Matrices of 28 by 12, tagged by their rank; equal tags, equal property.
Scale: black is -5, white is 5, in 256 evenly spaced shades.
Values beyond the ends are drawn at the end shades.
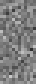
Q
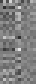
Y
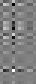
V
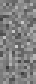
Q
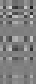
V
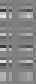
V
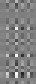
V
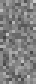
Q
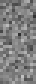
Q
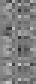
Y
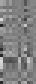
Y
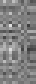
Y
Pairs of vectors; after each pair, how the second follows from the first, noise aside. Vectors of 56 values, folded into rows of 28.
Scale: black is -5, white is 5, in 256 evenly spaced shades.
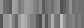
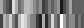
scaled up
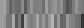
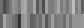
wrapped around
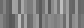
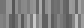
wrapped around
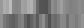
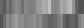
wrapped around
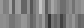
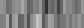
wrapped around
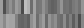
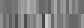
wrapped around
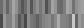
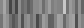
wrapped around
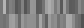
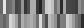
scaled up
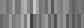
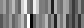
scaled up
